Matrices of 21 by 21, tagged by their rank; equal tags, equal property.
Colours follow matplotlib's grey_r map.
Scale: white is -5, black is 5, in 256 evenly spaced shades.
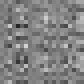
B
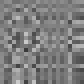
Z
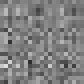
B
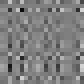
Z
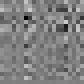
Z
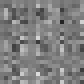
B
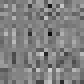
B
